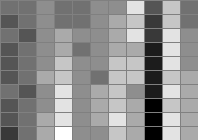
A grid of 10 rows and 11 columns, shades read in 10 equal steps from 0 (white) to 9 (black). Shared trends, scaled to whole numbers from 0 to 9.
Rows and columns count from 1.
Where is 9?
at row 8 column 9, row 9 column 9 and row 10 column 9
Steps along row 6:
down down down up up down same up down up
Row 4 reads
6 5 4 3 5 4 3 3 8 1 4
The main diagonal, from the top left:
5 5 4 3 4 5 2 3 9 1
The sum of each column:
58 52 37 23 43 38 24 24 79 14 37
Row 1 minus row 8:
-1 0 0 4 1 1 2 -2 -3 0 2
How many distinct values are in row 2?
6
